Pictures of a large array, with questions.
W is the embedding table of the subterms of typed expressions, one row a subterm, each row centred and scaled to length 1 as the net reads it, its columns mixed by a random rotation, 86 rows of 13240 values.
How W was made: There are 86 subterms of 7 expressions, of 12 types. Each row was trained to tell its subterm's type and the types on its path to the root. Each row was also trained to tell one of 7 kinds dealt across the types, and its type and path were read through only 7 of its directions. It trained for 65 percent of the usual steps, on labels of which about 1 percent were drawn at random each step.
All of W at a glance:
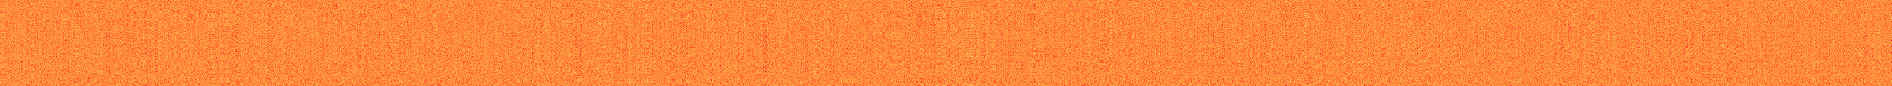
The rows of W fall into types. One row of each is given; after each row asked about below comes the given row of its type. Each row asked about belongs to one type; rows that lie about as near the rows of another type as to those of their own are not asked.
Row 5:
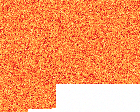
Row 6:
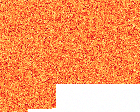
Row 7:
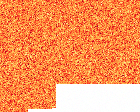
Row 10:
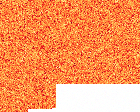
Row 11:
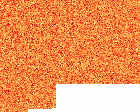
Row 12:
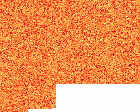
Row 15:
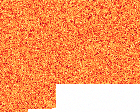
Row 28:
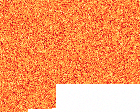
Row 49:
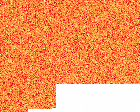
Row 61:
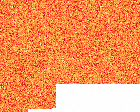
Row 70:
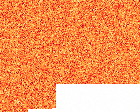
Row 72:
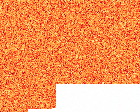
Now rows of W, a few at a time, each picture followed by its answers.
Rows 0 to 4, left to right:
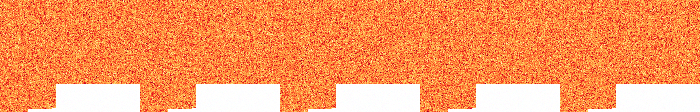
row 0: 15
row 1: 11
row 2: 6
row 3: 12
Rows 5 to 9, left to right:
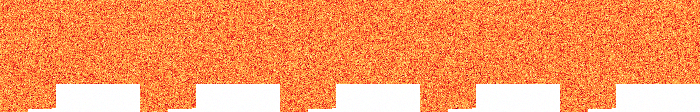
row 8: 5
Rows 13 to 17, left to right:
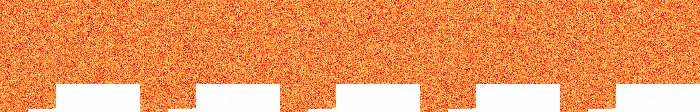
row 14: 5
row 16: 5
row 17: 10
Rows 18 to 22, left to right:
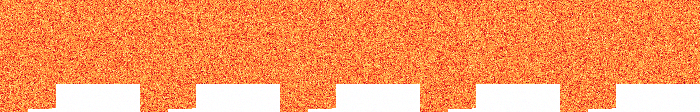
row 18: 6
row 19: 5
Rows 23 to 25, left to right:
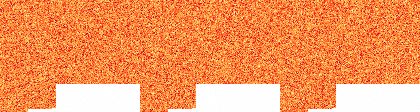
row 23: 28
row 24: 15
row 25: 10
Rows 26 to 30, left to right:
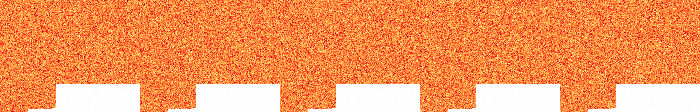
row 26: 7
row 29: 49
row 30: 15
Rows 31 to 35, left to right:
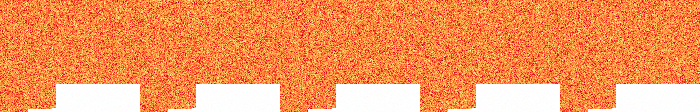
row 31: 11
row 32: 15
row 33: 70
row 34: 6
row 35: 12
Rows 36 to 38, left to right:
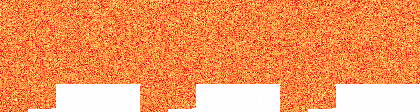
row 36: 49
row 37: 15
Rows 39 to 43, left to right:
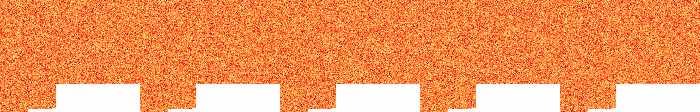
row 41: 49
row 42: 6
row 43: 49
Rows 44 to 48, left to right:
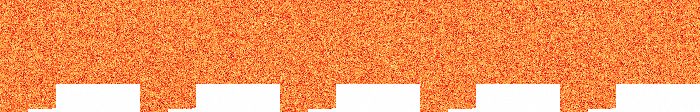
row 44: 12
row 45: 72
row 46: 12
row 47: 28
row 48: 49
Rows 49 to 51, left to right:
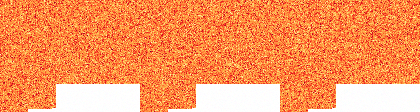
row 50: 70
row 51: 72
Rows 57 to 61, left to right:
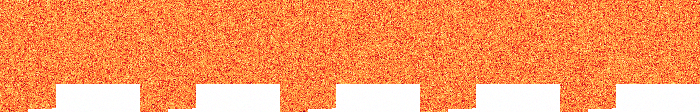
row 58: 28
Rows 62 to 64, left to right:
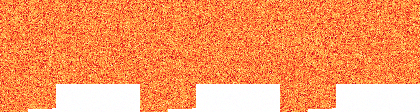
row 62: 61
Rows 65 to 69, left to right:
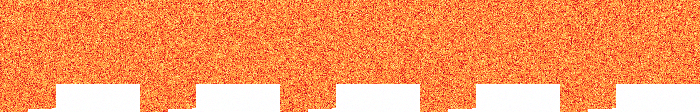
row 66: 15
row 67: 12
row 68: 61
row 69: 11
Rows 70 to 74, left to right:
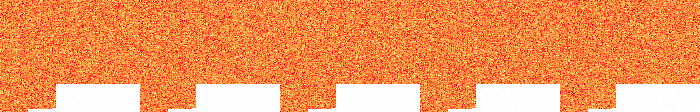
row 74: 11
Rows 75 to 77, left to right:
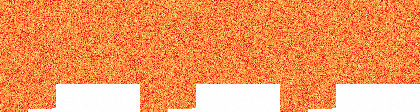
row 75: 12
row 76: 6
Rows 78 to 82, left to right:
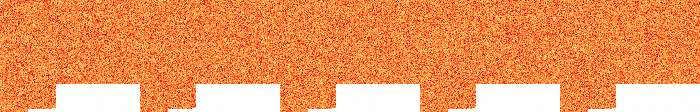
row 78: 28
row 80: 6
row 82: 72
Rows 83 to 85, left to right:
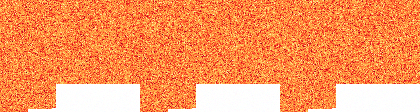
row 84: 49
